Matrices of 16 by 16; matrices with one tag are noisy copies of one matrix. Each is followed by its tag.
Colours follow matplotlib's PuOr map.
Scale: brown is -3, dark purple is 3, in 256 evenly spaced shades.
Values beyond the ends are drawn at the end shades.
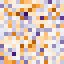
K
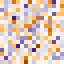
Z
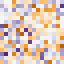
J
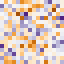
K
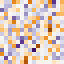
Z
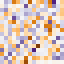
Z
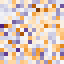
J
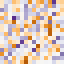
Z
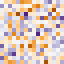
K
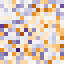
J
